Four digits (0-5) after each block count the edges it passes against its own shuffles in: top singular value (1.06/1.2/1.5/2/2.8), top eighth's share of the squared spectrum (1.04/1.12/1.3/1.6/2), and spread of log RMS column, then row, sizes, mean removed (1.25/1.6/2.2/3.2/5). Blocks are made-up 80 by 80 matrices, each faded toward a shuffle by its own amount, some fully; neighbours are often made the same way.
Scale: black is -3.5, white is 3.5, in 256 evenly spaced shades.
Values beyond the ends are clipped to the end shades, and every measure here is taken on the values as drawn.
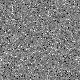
0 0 0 0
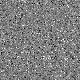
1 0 0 1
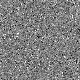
0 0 0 1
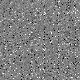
3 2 2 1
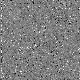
2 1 1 0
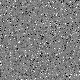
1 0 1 0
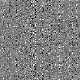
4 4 3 1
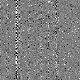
4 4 3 0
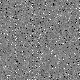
2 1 1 0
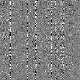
4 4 4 1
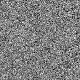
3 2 0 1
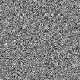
3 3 1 0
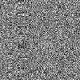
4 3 2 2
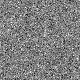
0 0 0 0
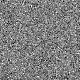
0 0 0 0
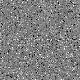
3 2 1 0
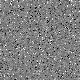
2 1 0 0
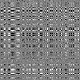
5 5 4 4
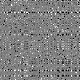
5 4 2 2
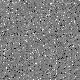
2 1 0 0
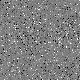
2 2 0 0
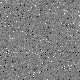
2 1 0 0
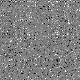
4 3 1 1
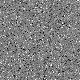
0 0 0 0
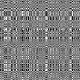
5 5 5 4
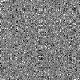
4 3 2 1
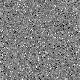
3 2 0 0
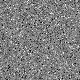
0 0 0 0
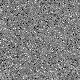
1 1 0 0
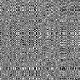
5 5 3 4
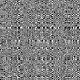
5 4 3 3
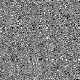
4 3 1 1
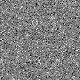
3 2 1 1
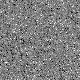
0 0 0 0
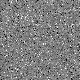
0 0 1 0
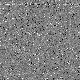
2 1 0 1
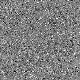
1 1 0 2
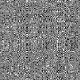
4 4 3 2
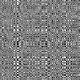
5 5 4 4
